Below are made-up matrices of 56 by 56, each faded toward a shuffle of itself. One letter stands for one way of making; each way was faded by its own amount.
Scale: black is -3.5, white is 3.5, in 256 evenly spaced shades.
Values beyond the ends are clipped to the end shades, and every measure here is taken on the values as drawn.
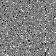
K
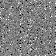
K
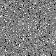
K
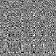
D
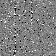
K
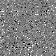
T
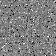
T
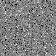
K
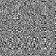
D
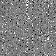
K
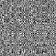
D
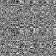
D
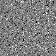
K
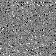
T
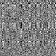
D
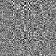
D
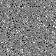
T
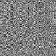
D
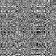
D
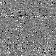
T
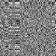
D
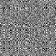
D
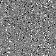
K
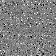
T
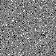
K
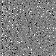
K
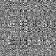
D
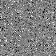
T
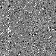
K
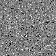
T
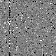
K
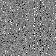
K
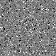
T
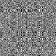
D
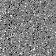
K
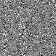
K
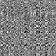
D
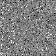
K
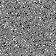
T
